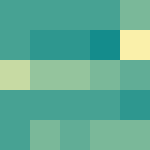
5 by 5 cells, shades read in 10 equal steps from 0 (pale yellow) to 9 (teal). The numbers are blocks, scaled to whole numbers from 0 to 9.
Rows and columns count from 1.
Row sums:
33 32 21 36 28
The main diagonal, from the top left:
7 8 4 7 5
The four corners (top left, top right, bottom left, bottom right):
7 5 7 5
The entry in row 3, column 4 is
5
